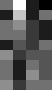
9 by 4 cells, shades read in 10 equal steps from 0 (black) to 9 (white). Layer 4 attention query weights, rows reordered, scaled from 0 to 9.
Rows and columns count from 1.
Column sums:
32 34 24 23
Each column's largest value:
5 9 5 4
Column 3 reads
1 1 2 2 2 3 4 5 4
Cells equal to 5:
4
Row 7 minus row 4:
0 -3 2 2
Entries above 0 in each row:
3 4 4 4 4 4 4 4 4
